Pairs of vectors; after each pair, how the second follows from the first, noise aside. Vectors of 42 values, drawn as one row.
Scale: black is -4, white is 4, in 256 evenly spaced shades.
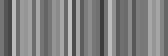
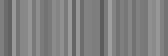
shrunk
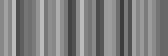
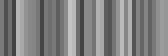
negated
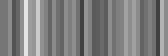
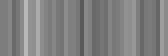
shrunk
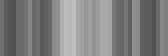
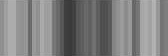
negated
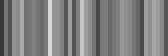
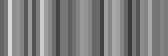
wrapped around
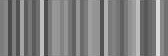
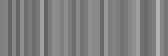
shrunk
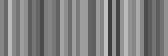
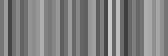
negated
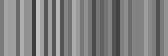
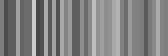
negated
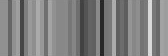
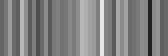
negated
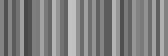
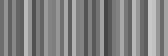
wrapped around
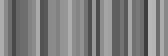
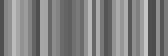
negated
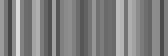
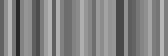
negated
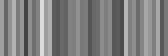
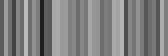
negated
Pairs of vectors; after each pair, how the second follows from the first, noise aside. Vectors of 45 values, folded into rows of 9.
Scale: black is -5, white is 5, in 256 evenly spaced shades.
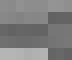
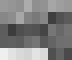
scaled up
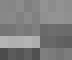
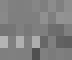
partly zeroed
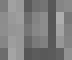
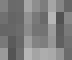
negated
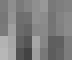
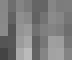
negated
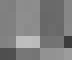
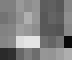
scaled up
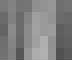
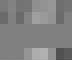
partly zeroed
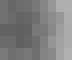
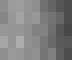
negated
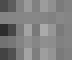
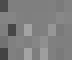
partly zeroed
